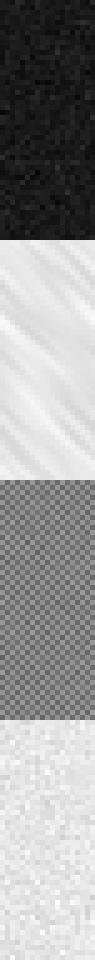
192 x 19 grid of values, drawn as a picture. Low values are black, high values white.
The table splits into 4 rows of 1 panel. Panel 1,1: very low, fine-grained, faint in contrast. Panel 2,1: very high, slanting down to the right, faint in contrast. Panel 3,1: middling, checkered. Panel 4,1: very high, fine-grained, faint in contrast.
